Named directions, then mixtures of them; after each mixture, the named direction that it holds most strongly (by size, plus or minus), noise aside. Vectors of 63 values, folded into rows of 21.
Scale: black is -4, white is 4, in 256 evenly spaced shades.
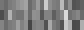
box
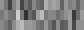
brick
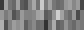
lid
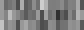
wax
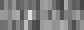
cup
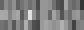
cup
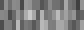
wax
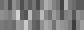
cup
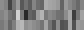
brick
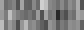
wax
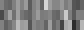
box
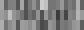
wax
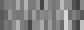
box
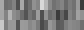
wax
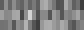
cup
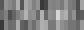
wax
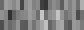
wax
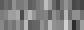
cup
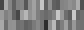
lid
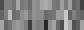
box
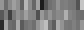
wax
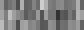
wax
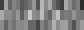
cup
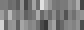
wax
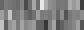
wax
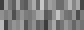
lid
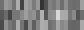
wax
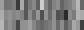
wax
